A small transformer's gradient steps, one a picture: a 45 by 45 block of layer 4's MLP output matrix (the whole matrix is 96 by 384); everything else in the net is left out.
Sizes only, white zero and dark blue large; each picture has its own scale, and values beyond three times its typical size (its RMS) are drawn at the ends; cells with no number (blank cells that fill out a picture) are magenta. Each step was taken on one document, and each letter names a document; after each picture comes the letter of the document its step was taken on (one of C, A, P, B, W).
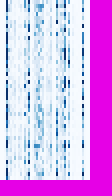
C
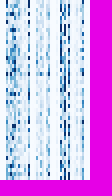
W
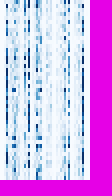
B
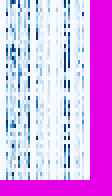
W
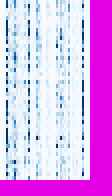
B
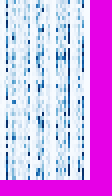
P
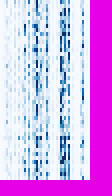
C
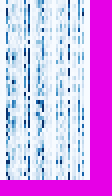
P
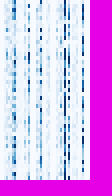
B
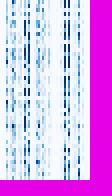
B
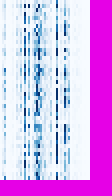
C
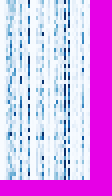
B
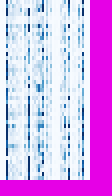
P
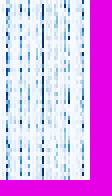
P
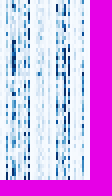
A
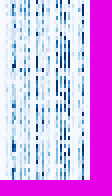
A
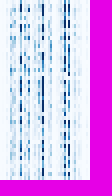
P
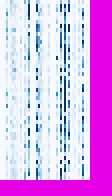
A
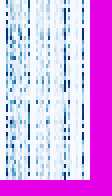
W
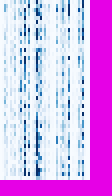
C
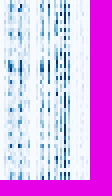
W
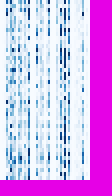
W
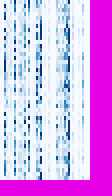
C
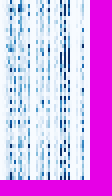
W
